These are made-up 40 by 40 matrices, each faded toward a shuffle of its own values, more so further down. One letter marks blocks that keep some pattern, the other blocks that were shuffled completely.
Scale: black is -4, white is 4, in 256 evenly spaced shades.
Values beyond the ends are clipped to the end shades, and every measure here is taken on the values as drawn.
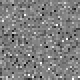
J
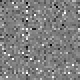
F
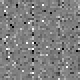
F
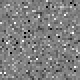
J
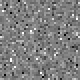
J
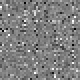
F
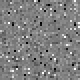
J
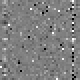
F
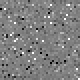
J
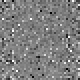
F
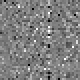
F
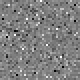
J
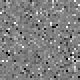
J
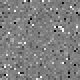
J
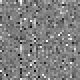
F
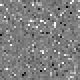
J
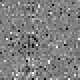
F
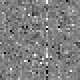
F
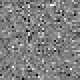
F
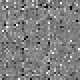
F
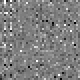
F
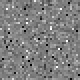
J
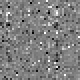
F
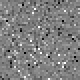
J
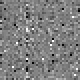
F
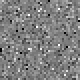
J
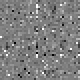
F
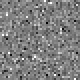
J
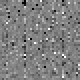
F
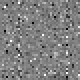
F
